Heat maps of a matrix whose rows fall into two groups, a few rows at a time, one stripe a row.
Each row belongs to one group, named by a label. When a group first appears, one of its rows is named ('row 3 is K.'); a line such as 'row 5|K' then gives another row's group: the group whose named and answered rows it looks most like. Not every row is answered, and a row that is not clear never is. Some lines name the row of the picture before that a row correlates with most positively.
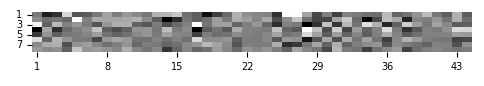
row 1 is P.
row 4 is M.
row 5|M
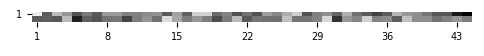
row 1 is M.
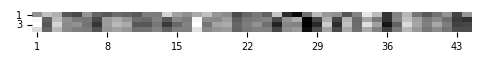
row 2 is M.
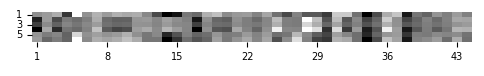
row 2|M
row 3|M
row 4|M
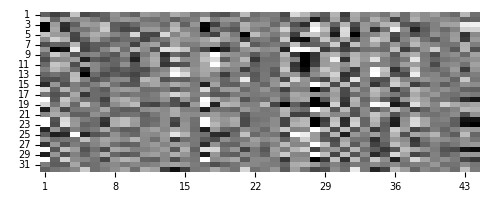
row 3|M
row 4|M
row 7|P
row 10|P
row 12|P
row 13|P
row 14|P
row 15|M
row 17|P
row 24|M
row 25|P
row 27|M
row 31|P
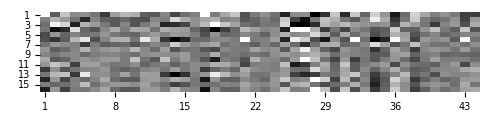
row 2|P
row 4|P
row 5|M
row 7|P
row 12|M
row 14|M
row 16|M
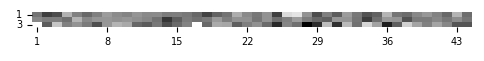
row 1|P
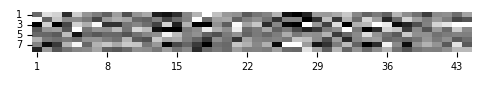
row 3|M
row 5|P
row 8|M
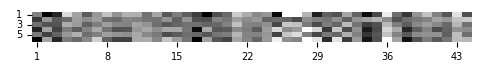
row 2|M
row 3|P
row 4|M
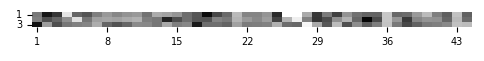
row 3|M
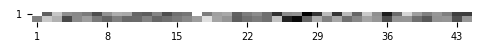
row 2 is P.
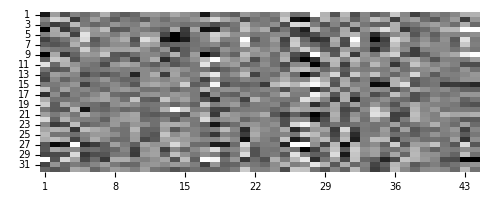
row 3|P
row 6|P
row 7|P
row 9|M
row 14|M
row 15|M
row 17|M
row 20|P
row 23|P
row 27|P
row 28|P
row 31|M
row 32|P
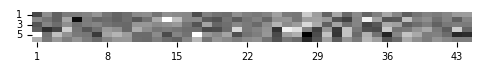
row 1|M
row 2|P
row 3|M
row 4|P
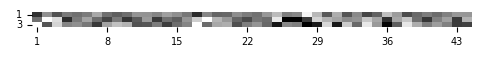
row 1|M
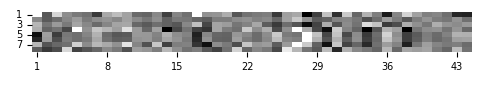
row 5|M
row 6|M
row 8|P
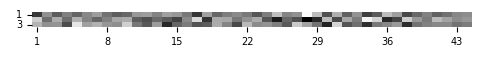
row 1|M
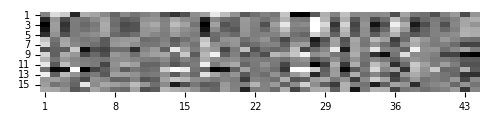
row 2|M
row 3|M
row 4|M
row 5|M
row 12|P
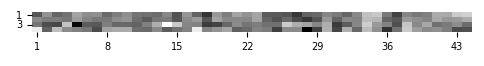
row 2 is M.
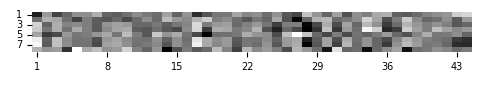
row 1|M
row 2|P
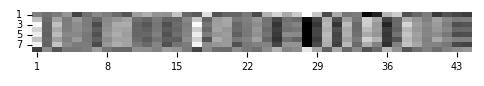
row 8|M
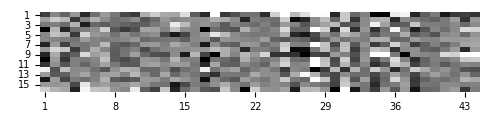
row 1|M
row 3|P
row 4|M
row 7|M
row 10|M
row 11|M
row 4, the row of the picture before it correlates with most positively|8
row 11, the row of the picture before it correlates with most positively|8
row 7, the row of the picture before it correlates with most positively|8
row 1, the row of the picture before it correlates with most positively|1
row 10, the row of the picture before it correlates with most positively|8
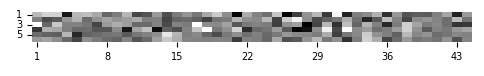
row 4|P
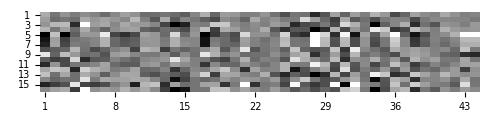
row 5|M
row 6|M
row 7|M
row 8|P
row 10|P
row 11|M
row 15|P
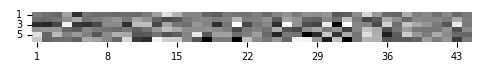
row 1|P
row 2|P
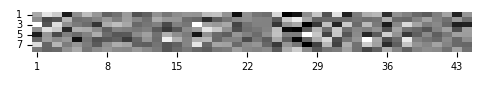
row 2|P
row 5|M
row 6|P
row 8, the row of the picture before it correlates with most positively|2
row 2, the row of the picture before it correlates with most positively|6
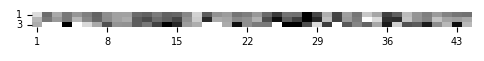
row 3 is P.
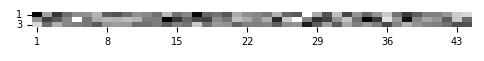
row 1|M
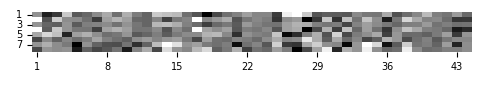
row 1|P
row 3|P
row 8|P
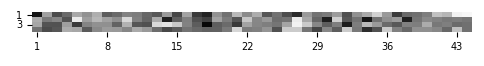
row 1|M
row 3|P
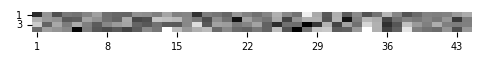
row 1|M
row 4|P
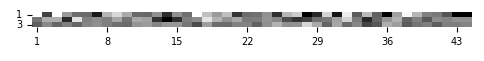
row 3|M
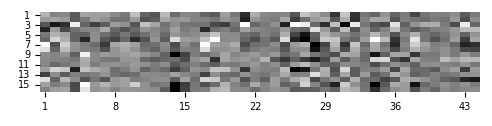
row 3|P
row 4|M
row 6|P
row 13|M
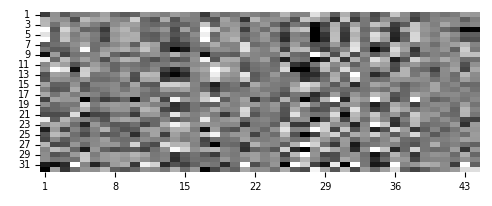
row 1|M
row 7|P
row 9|M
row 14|P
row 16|P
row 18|P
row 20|P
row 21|P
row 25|P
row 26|M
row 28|P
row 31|P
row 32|M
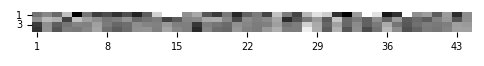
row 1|P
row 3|M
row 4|M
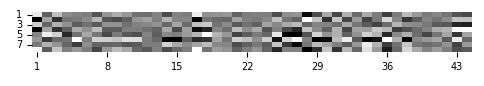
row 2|M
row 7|P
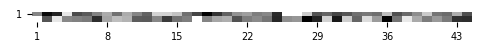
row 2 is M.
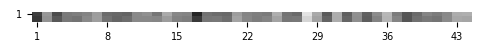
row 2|M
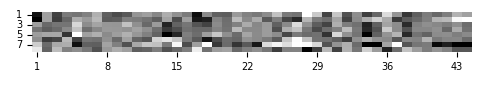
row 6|P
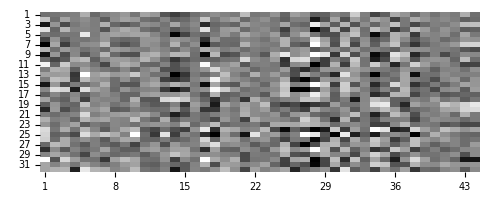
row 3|M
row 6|M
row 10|P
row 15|M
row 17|M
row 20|M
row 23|M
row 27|P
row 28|M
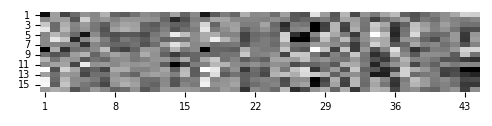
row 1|M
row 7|P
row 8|M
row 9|P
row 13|M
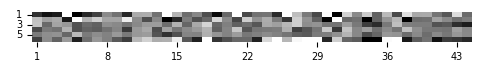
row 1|P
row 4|P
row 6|M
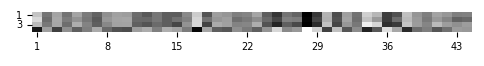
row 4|M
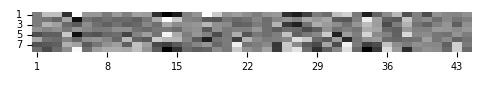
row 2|P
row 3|P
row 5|P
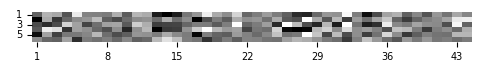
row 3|P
